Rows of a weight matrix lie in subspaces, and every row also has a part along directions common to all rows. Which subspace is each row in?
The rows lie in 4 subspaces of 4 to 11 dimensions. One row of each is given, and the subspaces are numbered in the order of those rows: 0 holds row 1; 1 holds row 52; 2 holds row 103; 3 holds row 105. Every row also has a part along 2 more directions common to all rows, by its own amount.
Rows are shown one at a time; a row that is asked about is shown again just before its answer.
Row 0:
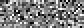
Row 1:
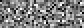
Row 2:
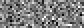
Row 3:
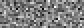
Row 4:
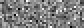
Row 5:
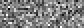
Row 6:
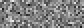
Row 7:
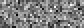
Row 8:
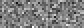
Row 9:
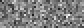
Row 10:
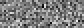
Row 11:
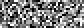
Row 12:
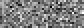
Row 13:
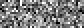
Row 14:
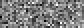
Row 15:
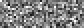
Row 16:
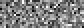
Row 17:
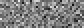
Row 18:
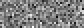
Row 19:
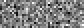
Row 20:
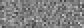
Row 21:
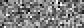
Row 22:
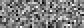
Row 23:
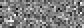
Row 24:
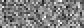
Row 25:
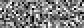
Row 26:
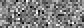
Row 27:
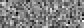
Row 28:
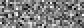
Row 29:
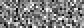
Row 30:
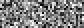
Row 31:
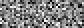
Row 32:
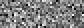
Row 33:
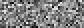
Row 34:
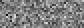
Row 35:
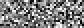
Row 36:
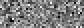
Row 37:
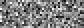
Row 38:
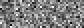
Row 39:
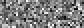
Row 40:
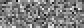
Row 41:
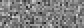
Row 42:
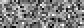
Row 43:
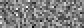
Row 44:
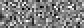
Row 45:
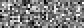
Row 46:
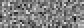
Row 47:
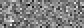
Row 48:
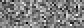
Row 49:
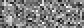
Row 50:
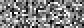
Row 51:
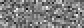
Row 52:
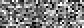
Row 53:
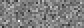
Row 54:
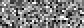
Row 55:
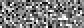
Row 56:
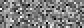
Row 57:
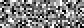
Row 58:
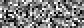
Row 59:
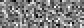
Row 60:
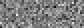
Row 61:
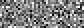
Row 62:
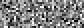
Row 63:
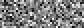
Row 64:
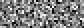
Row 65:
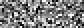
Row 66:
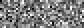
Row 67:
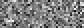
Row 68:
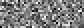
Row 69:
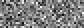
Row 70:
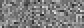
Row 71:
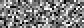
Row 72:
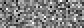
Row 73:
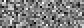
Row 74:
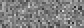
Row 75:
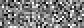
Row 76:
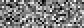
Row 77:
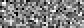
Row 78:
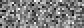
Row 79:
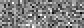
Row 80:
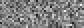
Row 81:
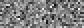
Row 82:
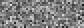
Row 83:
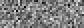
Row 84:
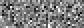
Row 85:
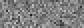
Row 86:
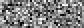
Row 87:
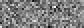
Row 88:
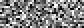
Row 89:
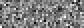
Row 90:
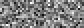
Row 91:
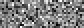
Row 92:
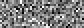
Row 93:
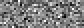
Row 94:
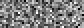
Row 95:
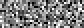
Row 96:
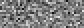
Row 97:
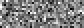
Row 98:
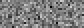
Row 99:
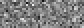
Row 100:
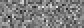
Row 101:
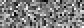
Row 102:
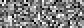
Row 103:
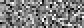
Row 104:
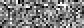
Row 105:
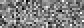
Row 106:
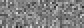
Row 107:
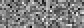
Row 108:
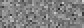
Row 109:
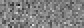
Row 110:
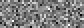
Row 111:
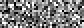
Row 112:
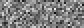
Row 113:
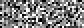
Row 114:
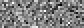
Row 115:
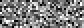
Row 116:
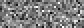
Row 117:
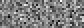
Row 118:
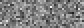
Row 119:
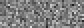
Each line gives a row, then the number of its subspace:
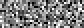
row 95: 3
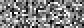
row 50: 3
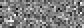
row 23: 0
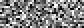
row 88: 0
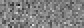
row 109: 3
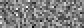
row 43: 0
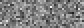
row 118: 0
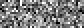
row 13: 1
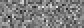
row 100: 1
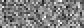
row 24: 1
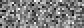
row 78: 1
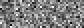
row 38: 0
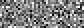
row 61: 3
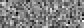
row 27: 2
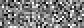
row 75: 3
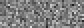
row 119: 2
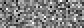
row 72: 1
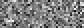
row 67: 0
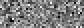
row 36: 0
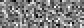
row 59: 0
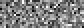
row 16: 2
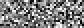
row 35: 0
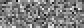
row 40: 1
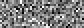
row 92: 1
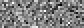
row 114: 1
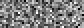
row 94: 3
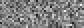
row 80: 3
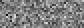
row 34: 2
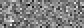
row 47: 0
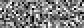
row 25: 2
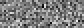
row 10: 2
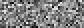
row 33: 1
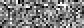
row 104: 1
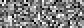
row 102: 3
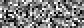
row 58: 2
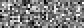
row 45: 2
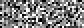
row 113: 3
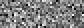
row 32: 3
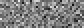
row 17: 2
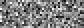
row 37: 2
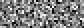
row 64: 0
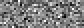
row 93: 1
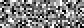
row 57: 0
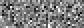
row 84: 2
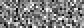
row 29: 2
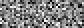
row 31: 1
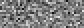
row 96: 1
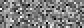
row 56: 0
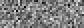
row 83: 1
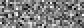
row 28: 3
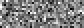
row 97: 1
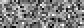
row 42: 1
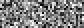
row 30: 2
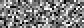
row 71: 2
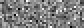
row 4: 3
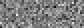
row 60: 1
